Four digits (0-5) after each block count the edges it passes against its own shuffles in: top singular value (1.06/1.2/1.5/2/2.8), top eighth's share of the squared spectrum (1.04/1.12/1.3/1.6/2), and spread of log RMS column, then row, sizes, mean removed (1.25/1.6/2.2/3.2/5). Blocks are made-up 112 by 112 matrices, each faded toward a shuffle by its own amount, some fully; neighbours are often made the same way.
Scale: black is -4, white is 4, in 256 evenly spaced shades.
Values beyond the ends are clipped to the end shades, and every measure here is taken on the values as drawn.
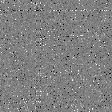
4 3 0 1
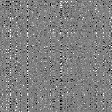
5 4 3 2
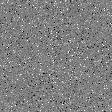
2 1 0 0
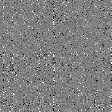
4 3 2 1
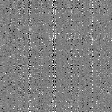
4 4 3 2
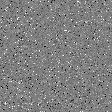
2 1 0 0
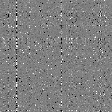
4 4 2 1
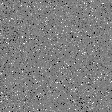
1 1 0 0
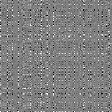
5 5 4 3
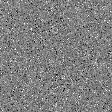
0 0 1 0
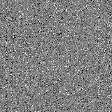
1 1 2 0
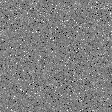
2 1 0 0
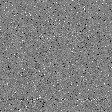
2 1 0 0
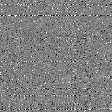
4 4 1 3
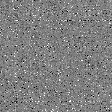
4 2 0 2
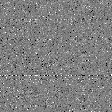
4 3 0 2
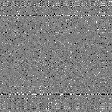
5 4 1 3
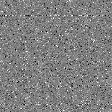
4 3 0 2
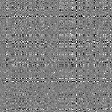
5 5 3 4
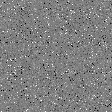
1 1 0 1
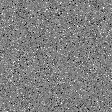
0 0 0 0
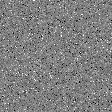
0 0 0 0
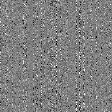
2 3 4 0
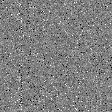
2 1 1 0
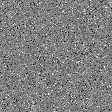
0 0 0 0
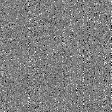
2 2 3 0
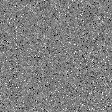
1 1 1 0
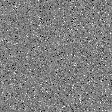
0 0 1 0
